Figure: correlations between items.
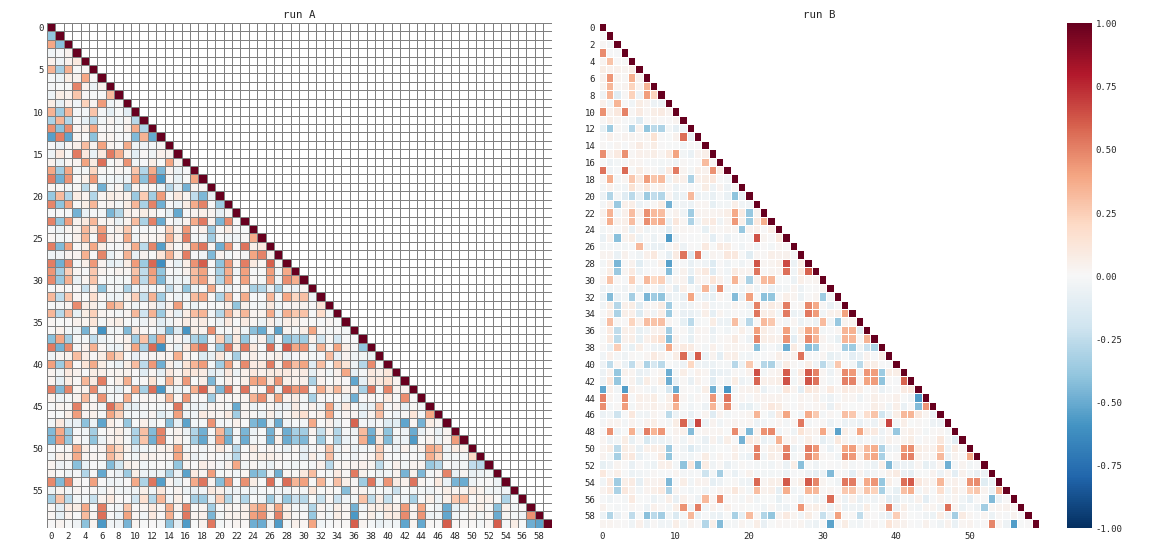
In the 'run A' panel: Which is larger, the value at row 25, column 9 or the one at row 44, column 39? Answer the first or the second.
the first
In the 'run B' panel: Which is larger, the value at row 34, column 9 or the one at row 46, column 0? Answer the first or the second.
the second
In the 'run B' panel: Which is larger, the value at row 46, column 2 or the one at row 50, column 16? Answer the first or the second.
the second
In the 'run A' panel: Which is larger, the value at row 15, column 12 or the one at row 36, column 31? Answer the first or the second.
the second
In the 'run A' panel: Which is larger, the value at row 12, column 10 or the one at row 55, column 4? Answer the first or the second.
the first
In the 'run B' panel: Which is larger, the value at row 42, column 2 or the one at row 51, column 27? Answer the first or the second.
the second
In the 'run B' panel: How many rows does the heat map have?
60
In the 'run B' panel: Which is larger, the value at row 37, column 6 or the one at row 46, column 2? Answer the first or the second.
the first
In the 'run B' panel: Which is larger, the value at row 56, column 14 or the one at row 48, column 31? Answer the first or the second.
the first
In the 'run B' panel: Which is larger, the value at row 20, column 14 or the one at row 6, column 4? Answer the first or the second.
the second
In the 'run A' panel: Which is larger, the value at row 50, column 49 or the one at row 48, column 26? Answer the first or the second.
the first
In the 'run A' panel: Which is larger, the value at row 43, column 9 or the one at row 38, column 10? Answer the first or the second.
the second
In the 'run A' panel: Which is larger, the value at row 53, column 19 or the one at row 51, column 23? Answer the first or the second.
the first
